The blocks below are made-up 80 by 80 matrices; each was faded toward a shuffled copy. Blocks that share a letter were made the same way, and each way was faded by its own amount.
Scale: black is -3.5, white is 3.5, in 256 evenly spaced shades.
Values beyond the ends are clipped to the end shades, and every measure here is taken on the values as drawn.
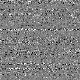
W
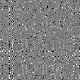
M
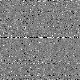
W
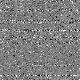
W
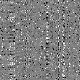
M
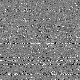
W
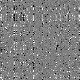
M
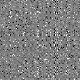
M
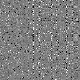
M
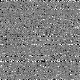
W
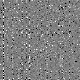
M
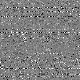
W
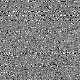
W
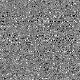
W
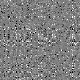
M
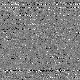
W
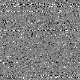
W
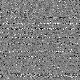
W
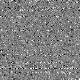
W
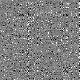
M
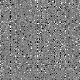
M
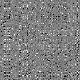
M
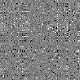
M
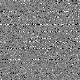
W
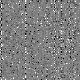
M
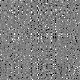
M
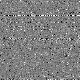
W
